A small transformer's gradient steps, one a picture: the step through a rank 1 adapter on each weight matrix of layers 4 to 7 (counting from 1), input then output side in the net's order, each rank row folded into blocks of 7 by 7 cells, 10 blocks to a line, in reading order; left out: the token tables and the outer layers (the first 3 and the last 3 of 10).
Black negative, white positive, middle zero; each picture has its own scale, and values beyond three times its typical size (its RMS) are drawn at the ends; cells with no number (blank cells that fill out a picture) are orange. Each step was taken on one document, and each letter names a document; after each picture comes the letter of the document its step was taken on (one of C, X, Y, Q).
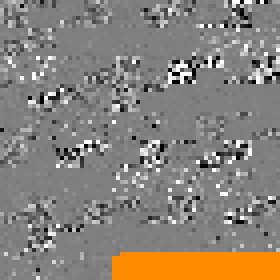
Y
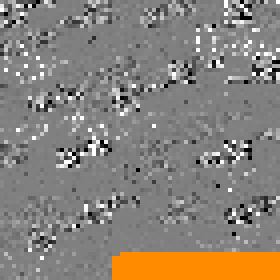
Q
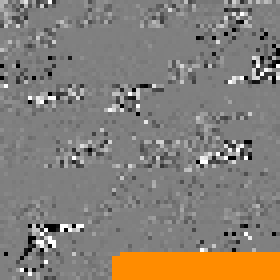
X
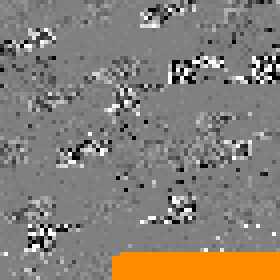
X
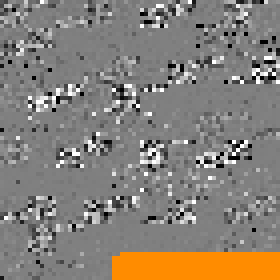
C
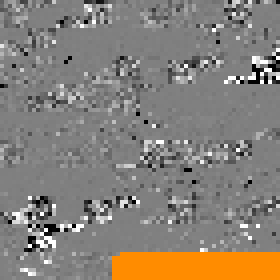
X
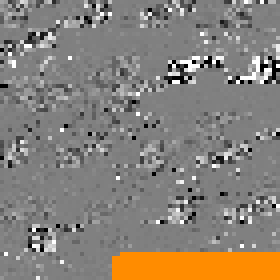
Y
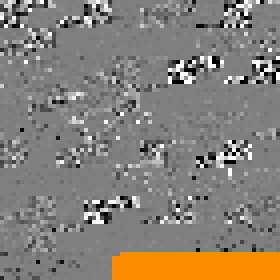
C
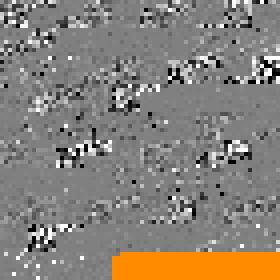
Y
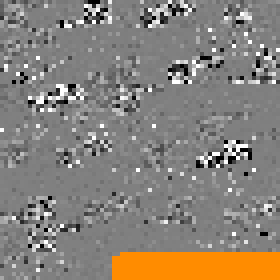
Q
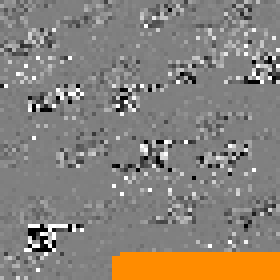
Q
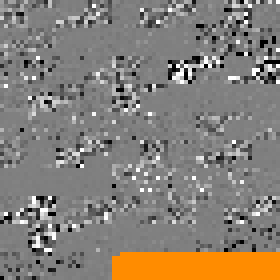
C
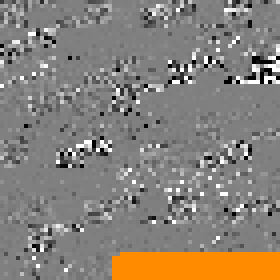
Y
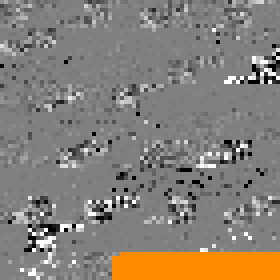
X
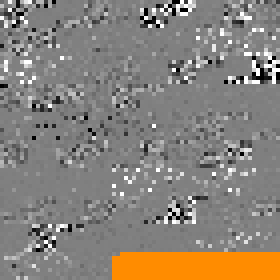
Q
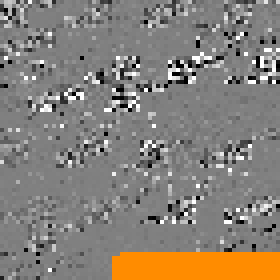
C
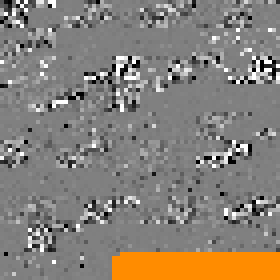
Y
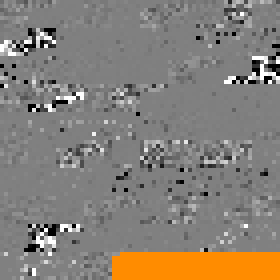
X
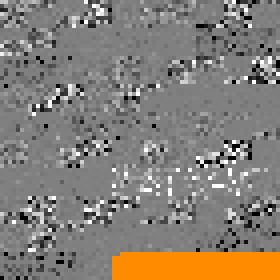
Q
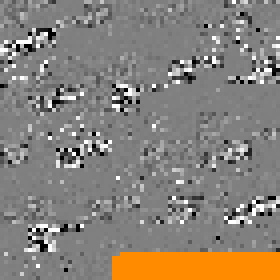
Y
